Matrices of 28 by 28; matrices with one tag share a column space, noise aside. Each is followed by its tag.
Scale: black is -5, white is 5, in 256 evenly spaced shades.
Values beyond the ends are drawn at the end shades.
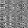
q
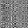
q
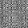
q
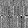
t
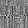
t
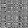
q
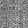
q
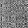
q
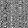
q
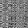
q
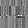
t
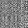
q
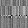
t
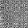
q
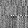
t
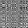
q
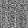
q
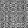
q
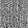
q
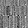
t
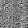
q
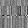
t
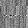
t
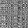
q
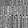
t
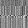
t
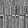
t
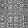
q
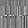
t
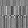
t
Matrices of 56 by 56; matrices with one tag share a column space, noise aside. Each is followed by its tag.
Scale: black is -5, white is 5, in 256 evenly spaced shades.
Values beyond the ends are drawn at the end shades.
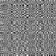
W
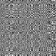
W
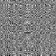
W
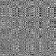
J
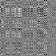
J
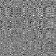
J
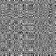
W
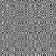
W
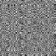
W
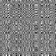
W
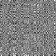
W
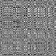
J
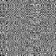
W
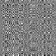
W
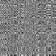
W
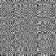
W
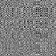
J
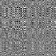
J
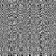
W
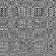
J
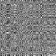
W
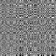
W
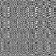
J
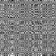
W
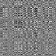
J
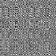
J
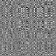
J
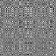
J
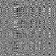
J
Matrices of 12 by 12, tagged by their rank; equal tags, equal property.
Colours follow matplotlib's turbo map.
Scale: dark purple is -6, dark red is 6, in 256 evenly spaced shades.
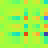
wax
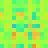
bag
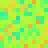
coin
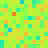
coin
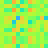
bag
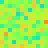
coin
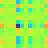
wax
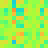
bag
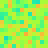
coin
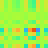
wax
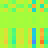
wax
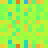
bag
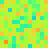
coin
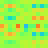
bag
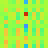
bag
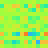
bag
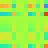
wax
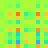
wax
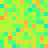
coin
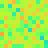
coin
